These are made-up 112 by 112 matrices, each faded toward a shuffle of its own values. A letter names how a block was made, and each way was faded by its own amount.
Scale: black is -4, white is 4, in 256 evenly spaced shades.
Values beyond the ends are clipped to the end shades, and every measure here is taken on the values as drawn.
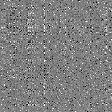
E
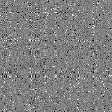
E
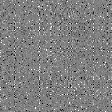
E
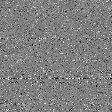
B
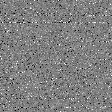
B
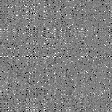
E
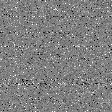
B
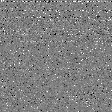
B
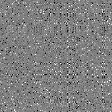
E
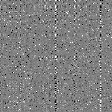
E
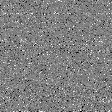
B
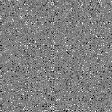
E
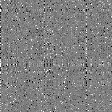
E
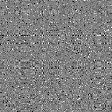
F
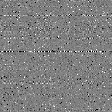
F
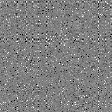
E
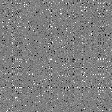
E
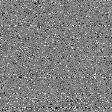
B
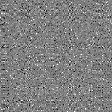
F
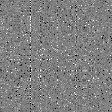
E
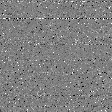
B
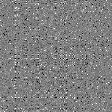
E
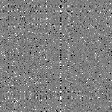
E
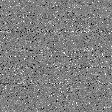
B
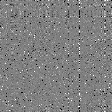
E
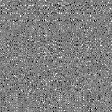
F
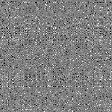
F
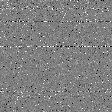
B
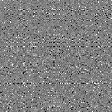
F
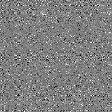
F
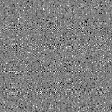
F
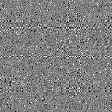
F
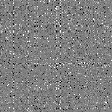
E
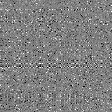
F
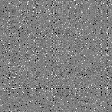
E
